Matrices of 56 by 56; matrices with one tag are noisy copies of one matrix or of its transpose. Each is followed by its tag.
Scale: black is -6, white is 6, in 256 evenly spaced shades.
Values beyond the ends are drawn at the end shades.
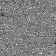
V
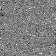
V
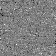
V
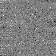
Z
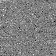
Z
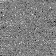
Z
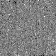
V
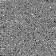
Z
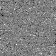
V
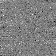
Z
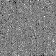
V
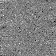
Z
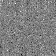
Z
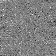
Z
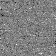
V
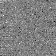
Z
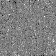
V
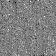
V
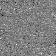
V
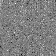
Z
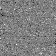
V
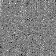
Z
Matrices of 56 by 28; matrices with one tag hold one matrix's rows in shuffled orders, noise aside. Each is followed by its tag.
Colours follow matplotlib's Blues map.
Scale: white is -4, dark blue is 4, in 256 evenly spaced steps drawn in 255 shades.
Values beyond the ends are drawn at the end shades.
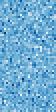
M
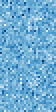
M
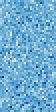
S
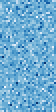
S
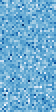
M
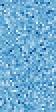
S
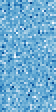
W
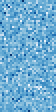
M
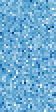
W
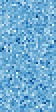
S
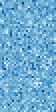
M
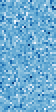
W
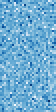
W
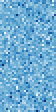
S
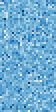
M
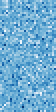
M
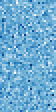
W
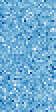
W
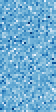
W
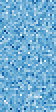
M
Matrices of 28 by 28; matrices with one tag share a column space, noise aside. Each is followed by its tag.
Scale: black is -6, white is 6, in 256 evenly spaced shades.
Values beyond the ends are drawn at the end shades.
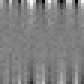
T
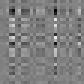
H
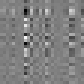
H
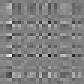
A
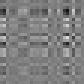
H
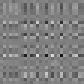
A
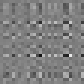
A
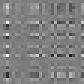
A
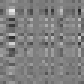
H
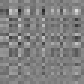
H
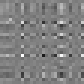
A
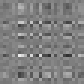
A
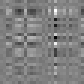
H
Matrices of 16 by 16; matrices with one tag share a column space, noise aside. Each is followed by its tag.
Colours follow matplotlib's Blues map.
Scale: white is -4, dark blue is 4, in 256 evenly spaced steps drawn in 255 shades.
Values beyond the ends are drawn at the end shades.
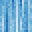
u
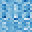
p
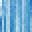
u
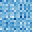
p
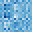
p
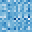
p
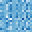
p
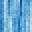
u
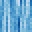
u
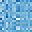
p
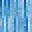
u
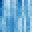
u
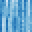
u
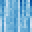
u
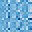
p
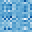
p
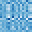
p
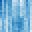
u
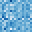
p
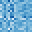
p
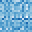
p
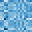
p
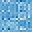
p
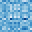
p
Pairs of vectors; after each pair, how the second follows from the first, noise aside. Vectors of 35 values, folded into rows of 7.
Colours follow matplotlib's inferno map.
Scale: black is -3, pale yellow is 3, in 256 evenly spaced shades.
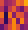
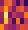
negated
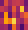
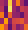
shuffled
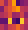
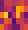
shuffled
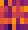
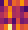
negated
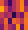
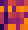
shuffled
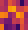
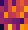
shuffled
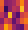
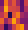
negated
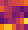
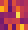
shuffled
